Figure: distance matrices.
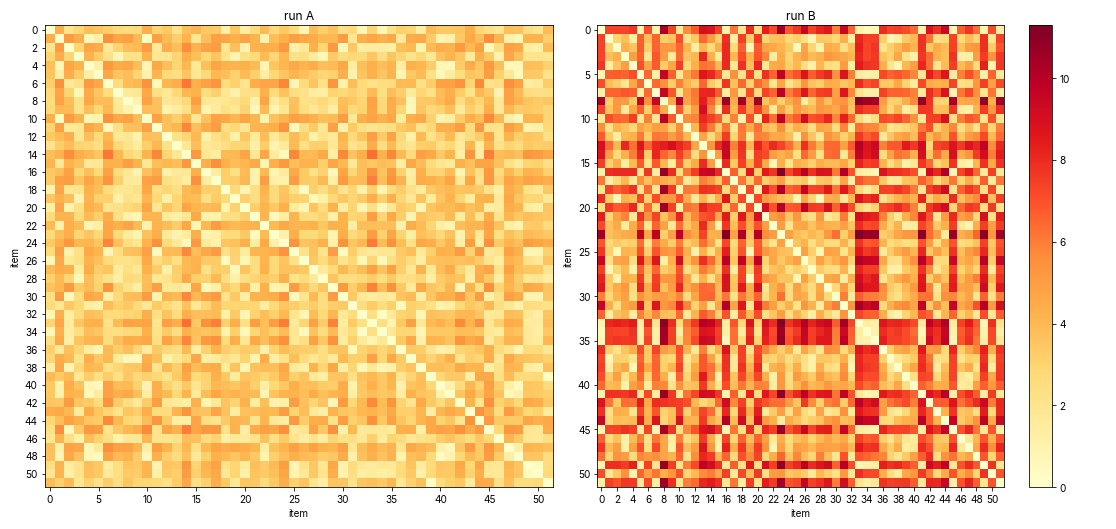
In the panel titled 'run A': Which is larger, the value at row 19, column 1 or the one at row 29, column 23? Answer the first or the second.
the first
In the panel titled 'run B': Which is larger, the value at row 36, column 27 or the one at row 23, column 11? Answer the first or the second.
the second
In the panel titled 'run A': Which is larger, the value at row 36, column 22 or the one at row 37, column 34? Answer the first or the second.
the second
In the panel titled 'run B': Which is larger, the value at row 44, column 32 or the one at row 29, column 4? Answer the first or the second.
the first
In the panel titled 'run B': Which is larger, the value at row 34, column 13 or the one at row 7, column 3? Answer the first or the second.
the first
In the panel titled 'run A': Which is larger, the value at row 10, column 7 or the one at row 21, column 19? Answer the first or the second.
the first
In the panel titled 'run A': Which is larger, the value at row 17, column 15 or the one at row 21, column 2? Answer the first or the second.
the first
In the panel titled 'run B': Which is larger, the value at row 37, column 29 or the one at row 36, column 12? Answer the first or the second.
the first
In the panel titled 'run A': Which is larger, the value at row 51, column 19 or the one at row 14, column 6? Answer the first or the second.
the second
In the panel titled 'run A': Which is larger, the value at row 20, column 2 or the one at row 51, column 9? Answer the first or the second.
the second
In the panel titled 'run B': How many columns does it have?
52
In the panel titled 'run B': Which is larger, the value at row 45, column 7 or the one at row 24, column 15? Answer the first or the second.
the second
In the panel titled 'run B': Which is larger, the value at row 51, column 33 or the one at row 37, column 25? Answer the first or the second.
the second
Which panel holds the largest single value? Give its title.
run B
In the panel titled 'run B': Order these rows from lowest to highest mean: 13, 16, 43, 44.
43, 44, 16, 13
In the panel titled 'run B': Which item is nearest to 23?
44
